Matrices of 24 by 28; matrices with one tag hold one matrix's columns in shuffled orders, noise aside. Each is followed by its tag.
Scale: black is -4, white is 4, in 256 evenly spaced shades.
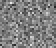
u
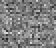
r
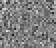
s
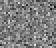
u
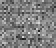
r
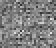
r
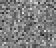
s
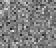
s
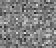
r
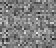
r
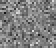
s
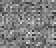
r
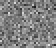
u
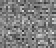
r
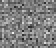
r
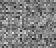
r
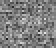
r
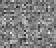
r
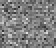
r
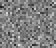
u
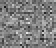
r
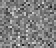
u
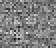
r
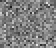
u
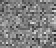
r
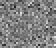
u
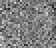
u
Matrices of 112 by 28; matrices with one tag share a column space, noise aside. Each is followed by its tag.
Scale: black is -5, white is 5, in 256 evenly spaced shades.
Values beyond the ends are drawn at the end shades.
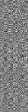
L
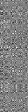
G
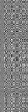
L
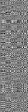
G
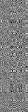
G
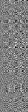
G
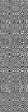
G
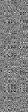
G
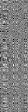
L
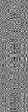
L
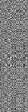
L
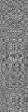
L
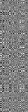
G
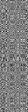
L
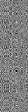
G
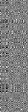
G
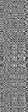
L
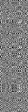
G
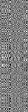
L
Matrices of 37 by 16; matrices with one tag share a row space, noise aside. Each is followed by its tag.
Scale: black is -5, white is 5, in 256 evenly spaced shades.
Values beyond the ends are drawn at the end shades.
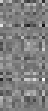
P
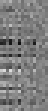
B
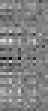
B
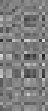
P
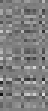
P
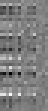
B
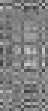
P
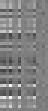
B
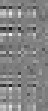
B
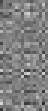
P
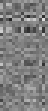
P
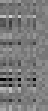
B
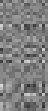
P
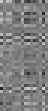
P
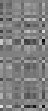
P
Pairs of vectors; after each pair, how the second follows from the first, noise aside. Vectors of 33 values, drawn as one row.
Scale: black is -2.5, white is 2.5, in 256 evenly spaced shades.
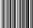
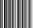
reversed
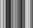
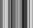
reversed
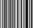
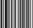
reversed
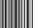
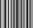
reversed
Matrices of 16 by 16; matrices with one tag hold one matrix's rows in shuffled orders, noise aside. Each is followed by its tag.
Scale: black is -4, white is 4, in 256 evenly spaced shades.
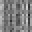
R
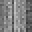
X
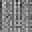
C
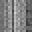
X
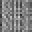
C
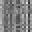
R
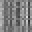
R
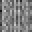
C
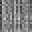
C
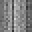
X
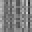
R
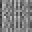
C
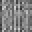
C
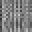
C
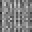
C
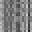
R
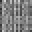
C
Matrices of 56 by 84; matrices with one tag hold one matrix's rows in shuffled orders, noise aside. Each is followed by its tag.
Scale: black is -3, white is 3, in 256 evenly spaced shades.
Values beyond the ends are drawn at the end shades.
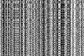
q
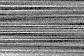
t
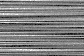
t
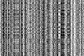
q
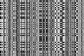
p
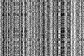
q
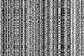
q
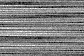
t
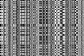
p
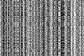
q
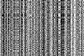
q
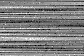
t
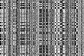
p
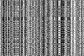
q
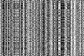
q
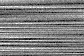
t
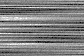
t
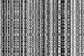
q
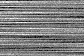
t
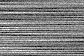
t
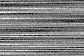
t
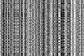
q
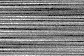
t
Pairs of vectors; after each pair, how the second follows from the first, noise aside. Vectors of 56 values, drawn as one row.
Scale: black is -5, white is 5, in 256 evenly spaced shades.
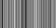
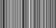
shuffled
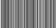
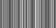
shuffled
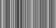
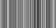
reversed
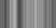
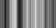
scaled up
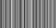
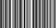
scaled up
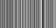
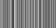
reversed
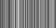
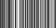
scaled up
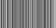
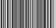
scaled up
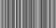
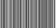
shuffled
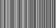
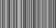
shuffled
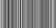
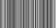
reversed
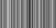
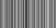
reversed
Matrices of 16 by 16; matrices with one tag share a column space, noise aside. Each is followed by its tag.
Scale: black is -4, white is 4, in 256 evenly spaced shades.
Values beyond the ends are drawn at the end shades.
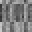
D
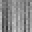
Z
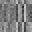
D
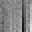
Z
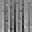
Z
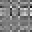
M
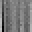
Z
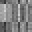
D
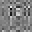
M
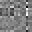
M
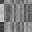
D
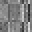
D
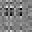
M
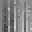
Z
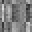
D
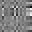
M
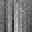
Z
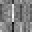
D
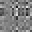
M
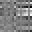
M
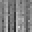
Z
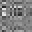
M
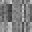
D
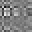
M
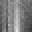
Z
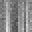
Z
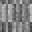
D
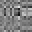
M
